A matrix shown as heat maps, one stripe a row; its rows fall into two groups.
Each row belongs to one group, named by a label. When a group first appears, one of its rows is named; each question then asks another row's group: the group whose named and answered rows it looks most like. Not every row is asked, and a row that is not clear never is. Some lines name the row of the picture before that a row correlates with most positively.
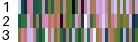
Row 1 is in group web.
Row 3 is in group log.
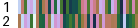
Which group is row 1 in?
log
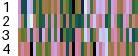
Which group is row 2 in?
log
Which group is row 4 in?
web
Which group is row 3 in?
web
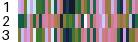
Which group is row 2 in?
web
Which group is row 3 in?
log
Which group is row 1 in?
log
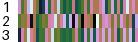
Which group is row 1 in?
log
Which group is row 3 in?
log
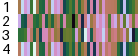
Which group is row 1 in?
log
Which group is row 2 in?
web
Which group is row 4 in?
log
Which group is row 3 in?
web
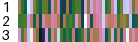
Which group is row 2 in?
web
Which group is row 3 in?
log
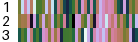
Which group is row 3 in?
web
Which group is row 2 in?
web
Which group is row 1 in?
log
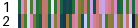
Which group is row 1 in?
log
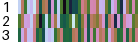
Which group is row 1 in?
log
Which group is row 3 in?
log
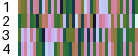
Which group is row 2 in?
web
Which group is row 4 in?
log
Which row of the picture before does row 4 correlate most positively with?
3
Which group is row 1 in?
web
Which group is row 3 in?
log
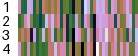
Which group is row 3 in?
web
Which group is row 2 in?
web
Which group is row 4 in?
web
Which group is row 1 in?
web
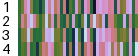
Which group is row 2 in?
log
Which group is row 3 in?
web
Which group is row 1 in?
web
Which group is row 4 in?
web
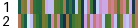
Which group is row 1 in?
web
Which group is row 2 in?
log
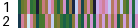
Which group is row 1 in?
web
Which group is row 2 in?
log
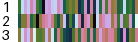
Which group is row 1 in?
log
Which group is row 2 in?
web
